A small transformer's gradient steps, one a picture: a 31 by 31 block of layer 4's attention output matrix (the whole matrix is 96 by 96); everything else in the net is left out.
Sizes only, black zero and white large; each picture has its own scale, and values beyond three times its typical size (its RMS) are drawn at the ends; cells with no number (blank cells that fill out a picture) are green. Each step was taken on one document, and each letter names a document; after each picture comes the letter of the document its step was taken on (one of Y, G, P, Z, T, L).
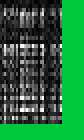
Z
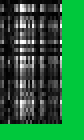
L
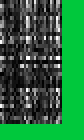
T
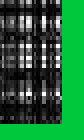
T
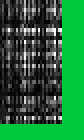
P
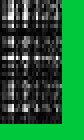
P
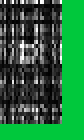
Z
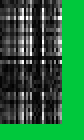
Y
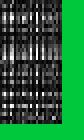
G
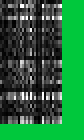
Y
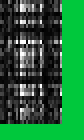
L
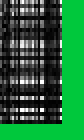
Z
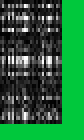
P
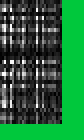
G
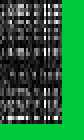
T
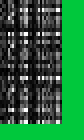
L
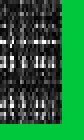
G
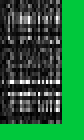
L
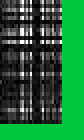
Y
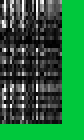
G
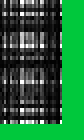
Z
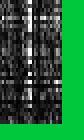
Y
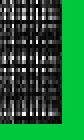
G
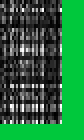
Z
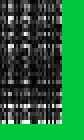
L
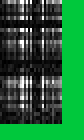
Y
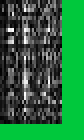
P
